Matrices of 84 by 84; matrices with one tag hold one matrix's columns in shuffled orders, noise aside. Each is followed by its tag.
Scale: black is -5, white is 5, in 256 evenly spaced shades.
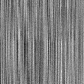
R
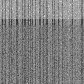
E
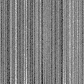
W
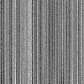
W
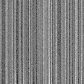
W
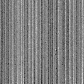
W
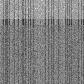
E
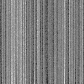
W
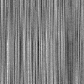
R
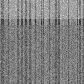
E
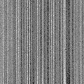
W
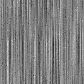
R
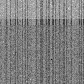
E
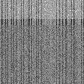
E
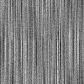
R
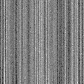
W
